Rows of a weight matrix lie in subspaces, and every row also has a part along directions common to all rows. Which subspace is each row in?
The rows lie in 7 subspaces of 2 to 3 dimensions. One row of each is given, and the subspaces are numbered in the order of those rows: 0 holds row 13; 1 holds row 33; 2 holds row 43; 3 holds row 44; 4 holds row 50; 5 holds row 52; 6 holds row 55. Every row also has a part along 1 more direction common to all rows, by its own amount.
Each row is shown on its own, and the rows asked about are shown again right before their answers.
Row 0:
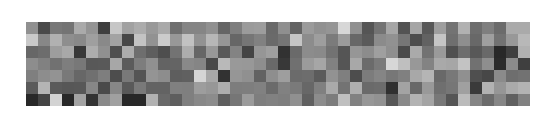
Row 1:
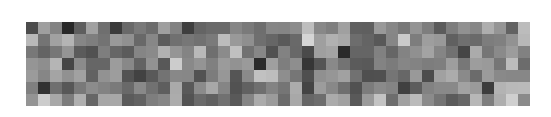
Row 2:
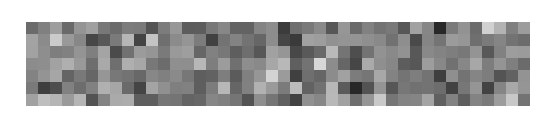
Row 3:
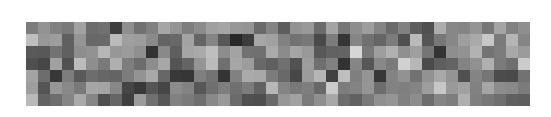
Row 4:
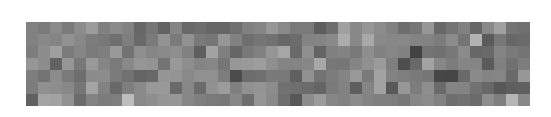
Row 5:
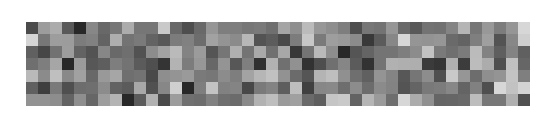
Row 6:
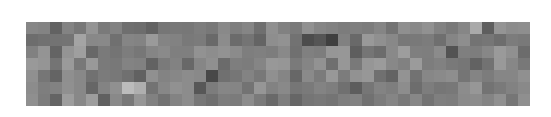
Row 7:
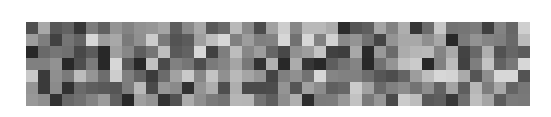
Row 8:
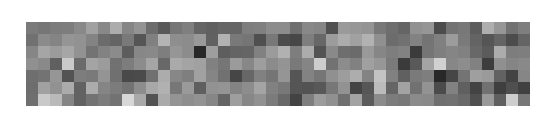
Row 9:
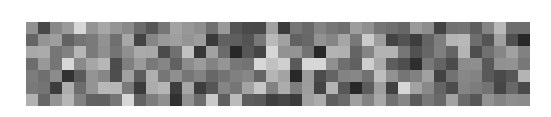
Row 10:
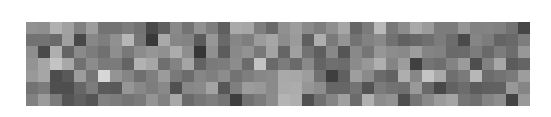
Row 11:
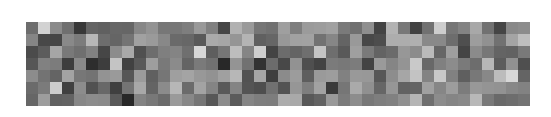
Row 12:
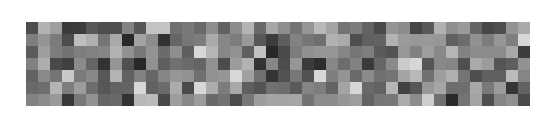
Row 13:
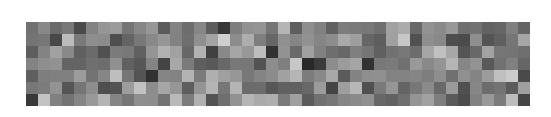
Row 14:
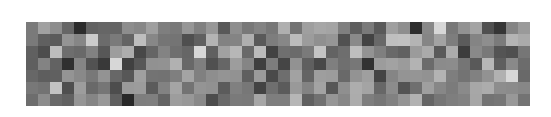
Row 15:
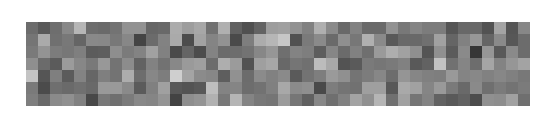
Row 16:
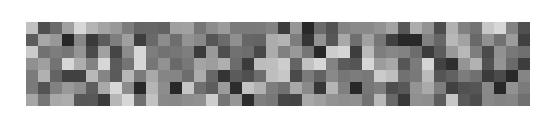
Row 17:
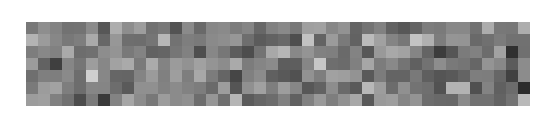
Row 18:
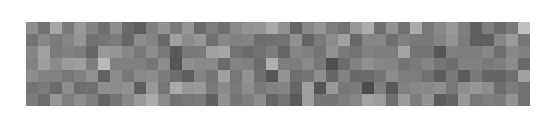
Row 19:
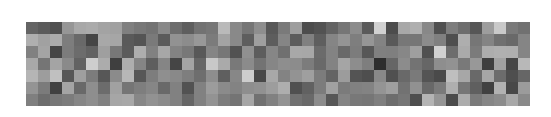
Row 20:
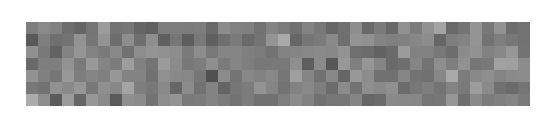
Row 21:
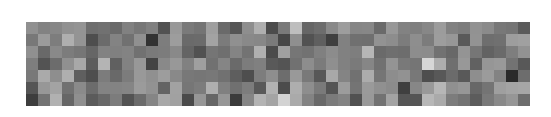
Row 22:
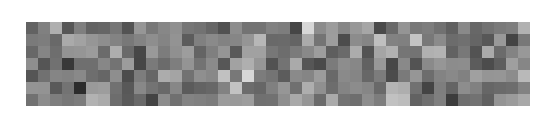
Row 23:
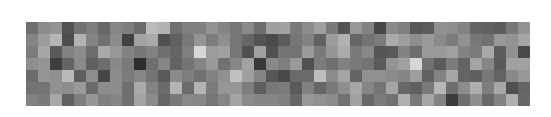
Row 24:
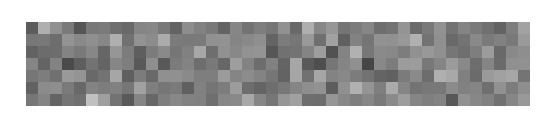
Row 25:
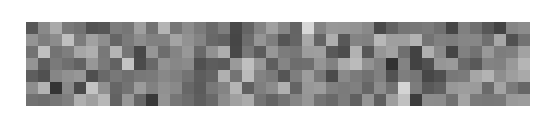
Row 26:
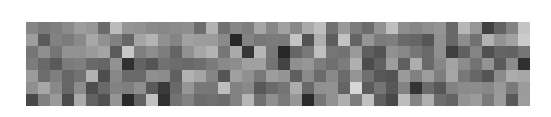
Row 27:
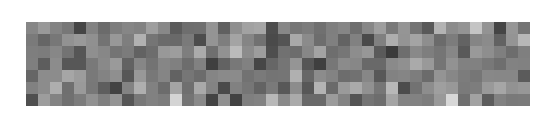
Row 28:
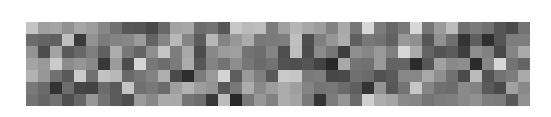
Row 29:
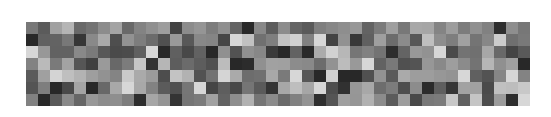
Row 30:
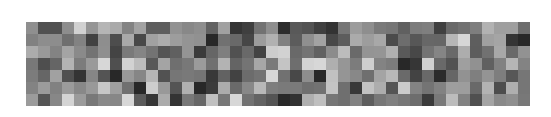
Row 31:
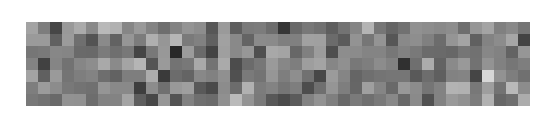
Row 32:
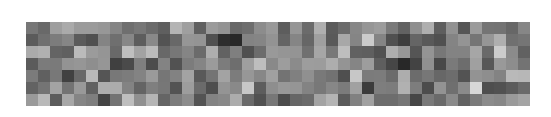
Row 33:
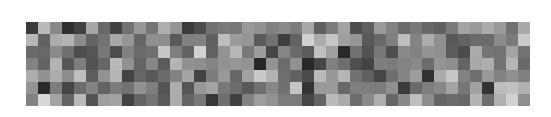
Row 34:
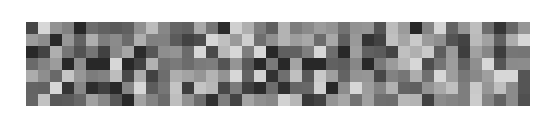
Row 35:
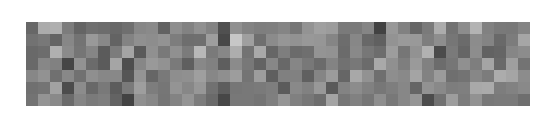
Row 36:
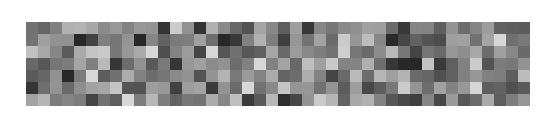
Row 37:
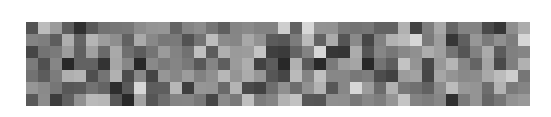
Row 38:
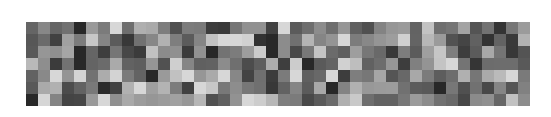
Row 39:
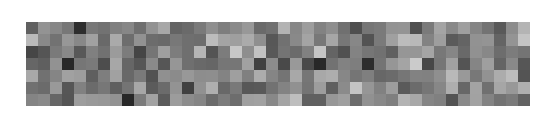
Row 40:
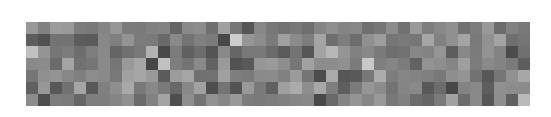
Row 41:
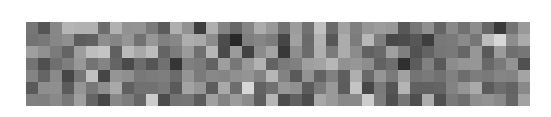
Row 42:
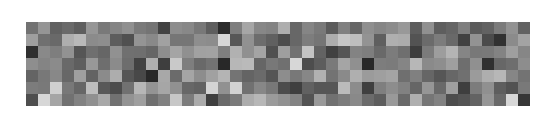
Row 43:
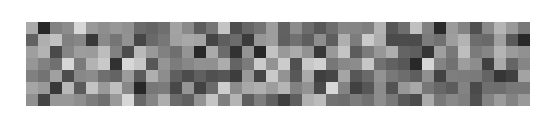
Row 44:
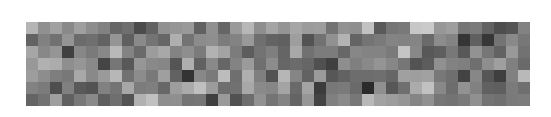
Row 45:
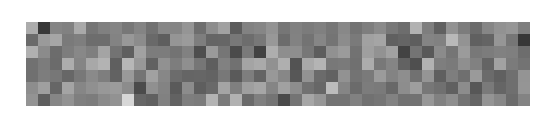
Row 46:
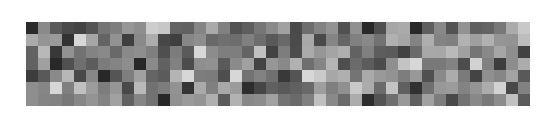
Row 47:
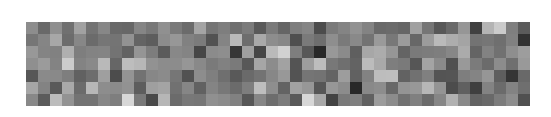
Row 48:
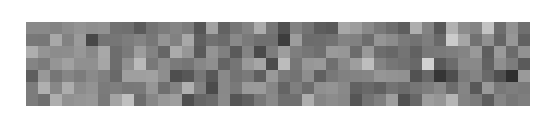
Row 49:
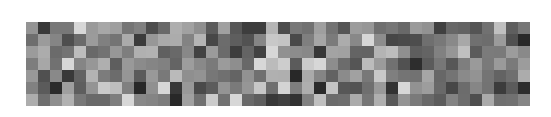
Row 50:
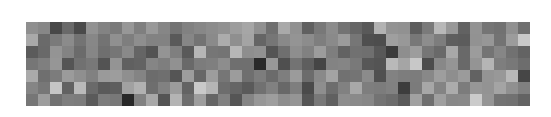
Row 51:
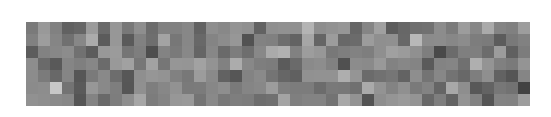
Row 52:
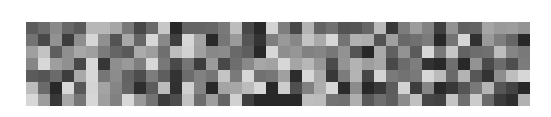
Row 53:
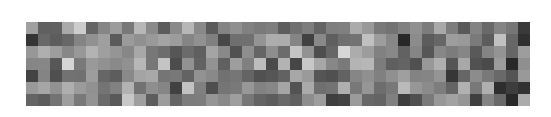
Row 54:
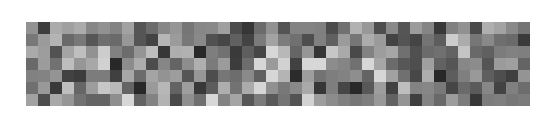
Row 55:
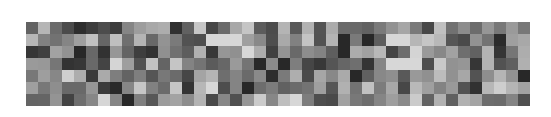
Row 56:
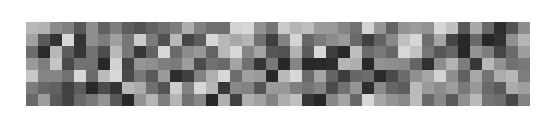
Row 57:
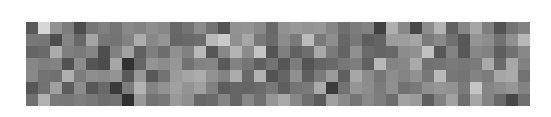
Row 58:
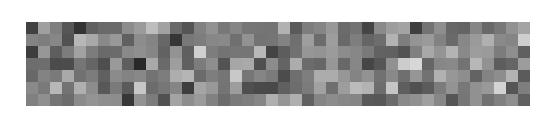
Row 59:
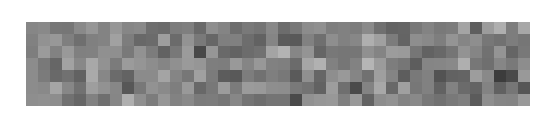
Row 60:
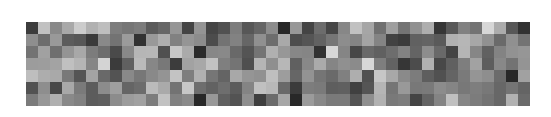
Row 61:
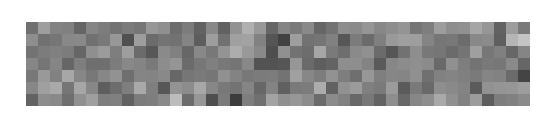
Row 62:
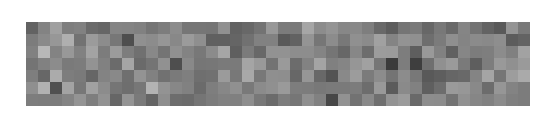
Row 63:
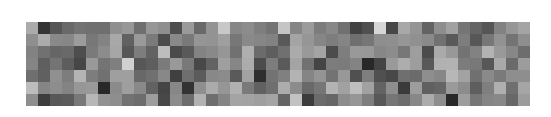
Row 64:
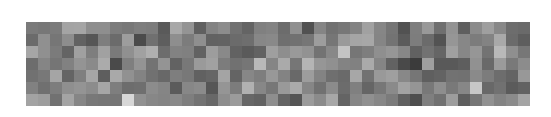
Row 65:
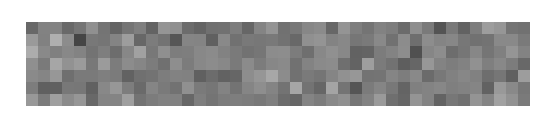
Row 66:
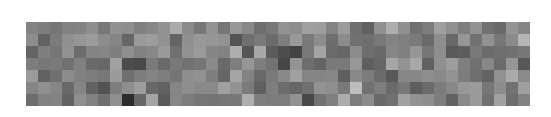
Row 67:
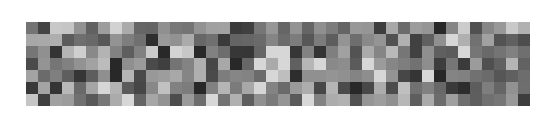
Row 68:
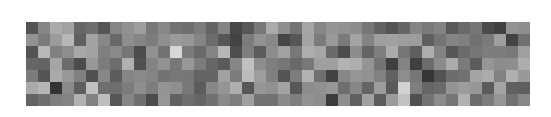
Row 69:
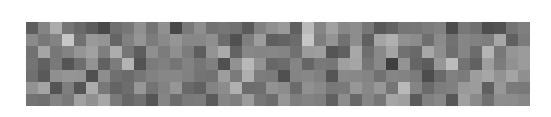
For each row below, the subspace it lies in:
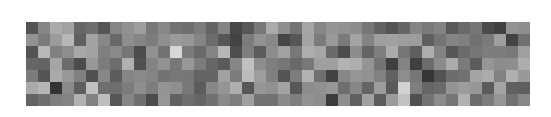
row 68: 4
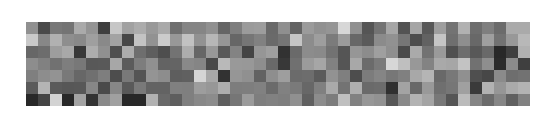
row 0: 6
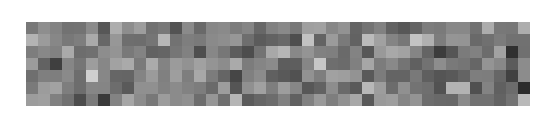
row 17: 0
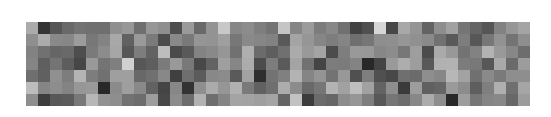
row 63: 2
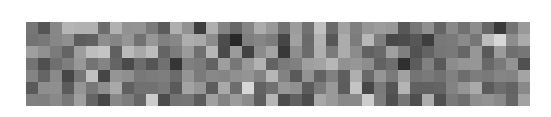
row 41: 6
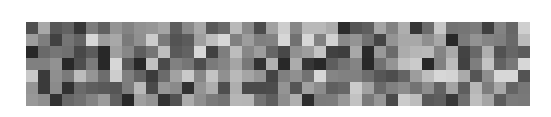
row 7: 5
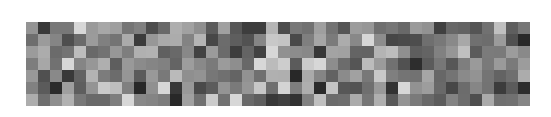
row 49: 5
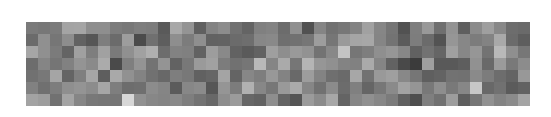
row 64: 6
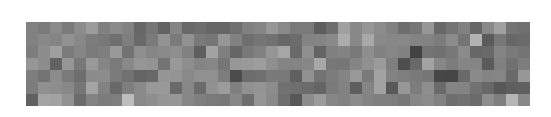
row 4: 0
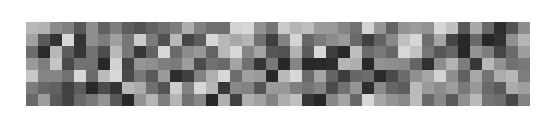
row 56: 3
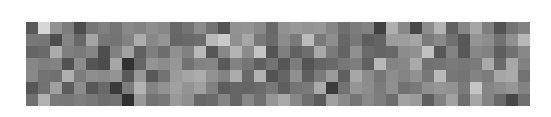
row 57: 2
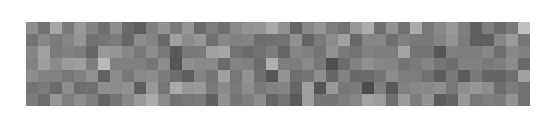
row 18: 3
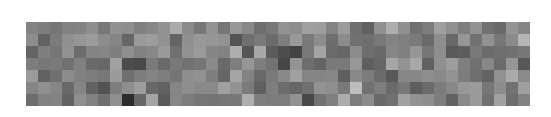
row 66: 6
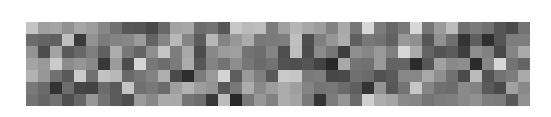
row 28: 3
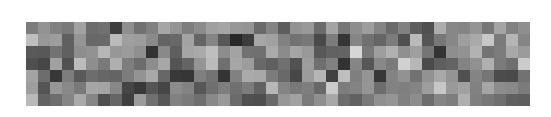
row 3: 0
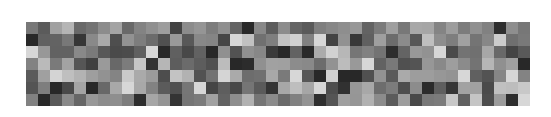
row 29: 0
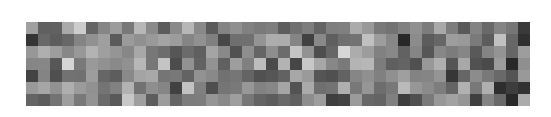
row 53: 1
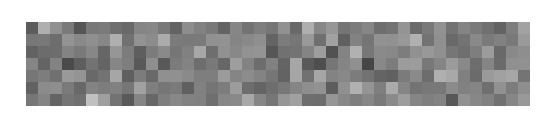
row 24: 4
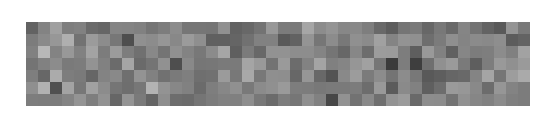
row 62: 4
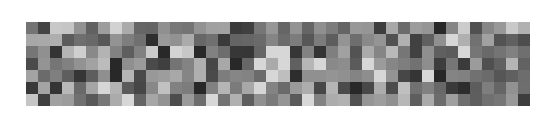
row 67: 1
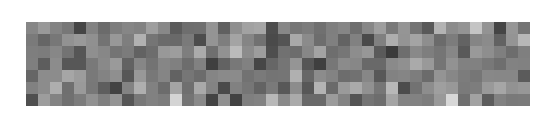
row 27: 5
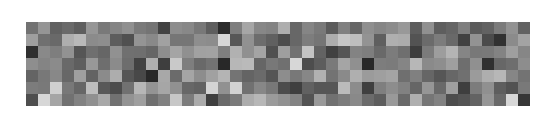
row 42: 0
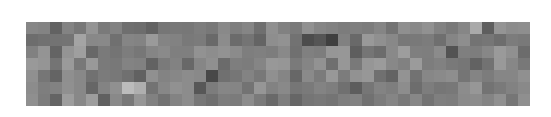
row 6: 6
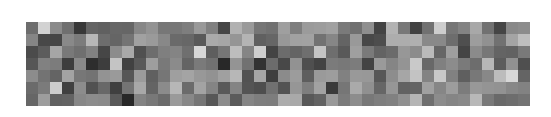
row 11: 2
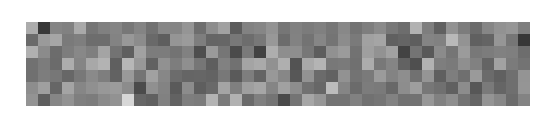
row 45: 2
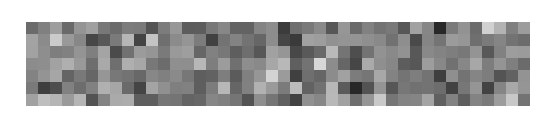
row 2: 1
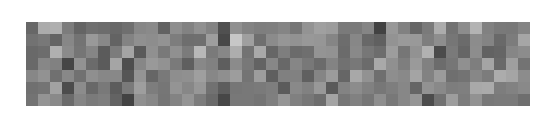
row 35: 2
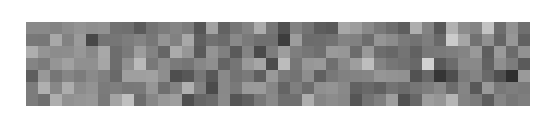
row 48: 5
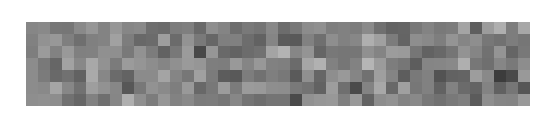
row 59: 0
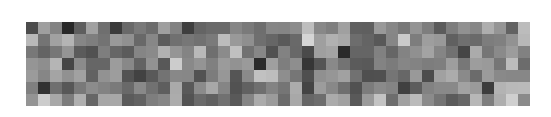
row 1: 1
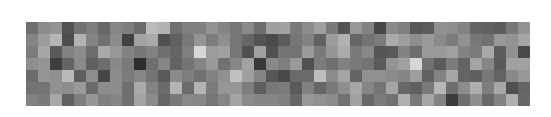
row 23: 3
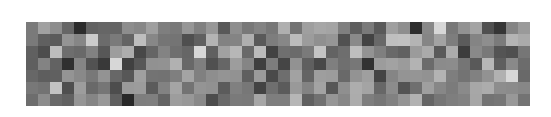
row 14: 2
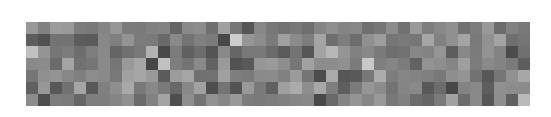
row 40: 0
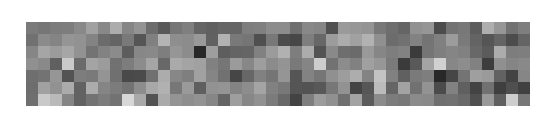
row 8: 0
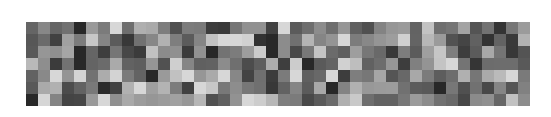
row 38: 0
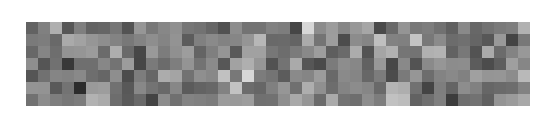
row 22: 4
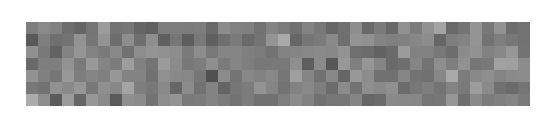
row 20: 6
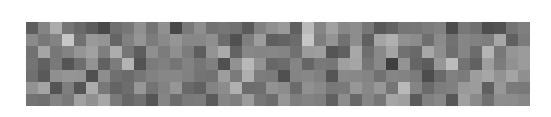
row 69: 4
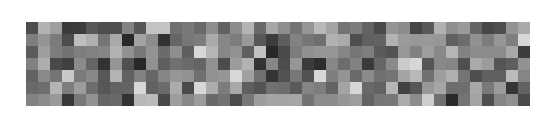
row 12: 3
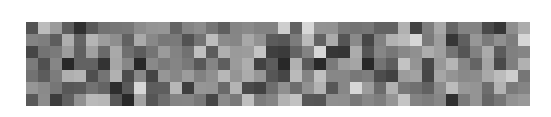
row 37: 4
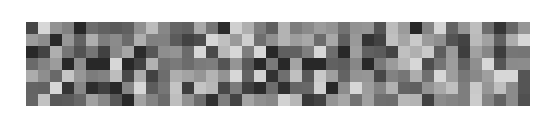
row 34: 2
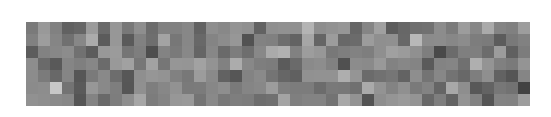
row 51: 0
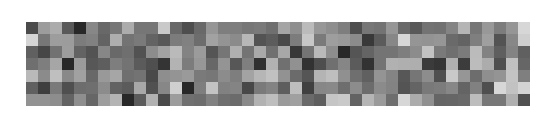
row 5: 1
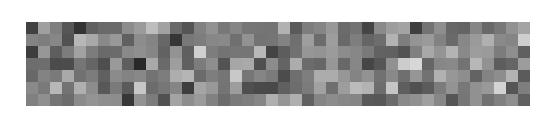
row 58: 3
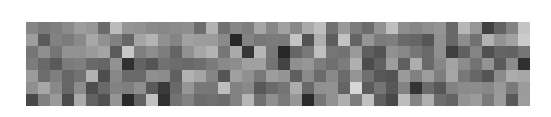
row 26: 6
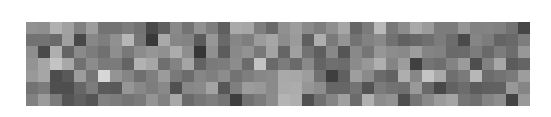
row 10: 3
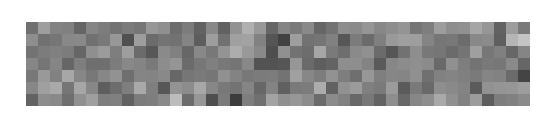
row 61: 5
